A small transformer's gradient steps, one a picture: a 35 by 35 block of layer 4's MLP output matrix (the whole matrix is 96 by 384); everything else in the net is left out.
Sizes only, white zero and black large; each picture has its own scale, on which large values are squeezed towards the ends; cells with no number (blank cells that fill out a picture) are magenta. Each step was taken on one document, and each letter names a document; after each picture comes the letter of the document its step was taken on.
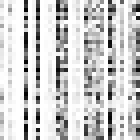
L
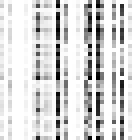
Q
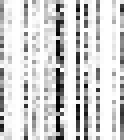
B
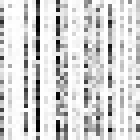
L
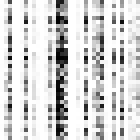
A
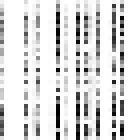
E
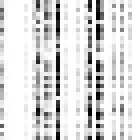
Q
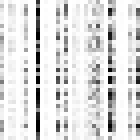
L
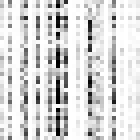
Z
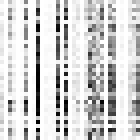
L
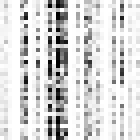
Z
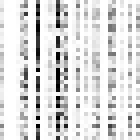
Z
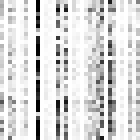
L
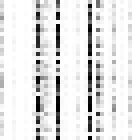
Q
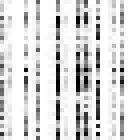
E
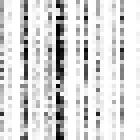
B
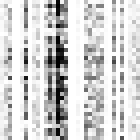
A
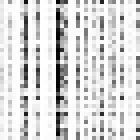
B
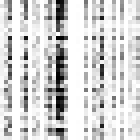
A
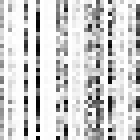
L
